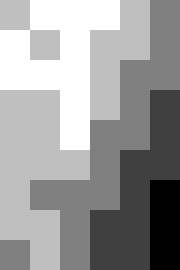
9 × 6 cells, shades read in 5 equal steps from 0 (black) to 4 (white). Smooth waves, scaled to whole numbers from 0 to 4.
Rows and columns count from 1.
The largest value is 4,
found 10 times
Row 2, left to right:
4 3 4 3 3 2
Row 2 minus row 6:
1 0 1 1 2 1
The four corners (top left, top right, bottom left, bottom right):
3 2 2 0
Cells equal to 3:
18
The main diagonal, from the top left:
3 3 4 3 2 1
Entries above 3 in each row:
3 2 3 1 1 0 0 0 0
